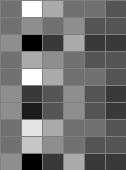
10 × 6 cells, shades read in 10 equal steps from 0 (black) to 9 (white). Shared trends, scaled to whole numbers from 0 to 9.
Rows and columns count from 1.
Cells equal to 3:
13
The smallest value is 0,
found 2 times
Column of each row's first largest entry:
2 2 4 2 2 1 1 2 2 4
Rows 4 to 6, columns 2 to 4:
6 5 4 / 9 6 4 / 2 3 5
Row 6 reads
5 2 3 5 3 2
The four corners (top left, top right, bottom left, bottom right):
4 3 5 2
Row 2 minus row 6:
-1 3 1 0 0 1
